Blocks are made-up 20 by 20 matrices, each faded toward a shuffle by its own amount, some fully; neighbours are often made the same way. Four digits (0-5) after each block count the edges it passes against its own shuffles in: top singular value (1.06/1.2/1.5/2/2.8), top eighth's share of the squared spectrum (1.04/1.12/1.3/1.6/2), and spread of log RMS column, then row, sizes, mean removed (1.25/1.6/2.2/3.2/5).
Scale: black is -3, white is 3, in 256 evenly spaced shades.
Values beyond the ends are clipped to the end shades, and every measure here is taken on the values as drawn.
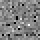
1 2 0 0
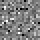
0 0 0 0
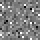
0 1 0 0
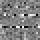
2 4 0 2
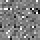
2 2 0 1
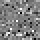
2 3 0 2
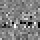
2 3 0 2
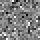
0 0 0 0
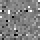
1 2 0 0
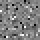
0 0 0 0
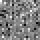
0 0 0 0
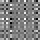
4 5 4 3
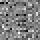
3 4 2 1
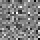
3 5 2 2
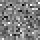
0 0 0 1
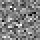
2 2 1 0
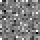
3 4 1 2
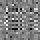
4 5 2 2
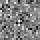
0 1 0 0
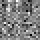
3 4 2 1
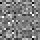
3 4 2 2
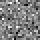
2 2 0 0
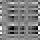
4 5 3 3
